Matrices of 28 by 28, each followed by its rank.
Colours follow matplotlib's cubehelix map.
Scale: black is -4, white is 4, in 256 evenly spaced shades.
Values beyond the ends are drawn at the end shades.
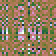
three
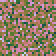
full rank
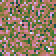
full rank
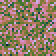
full rank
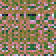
three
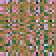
three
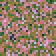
full rank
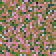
full rank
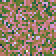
full rank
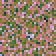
full rank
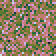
full rank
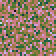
full rank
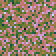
full rank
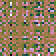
three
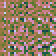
three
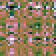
three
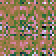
three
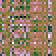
three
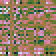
three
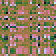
three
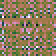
three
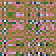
three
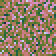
full rank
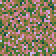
full rank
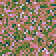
full rank
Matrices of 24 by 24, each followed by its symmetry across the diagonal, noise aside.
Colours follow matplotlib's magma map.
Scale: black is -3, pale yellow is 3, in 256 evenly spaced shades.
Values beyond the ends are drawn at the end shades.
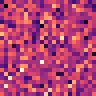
neither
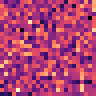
antisymmetric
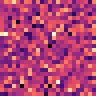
neither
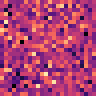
neither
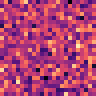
antisymmetric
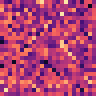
antisymmetric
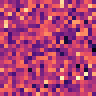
neither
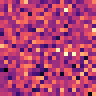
neither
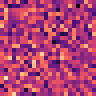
antisymmetric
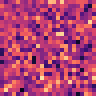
antisymmetric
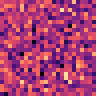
neither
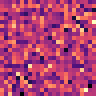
antisymmetric
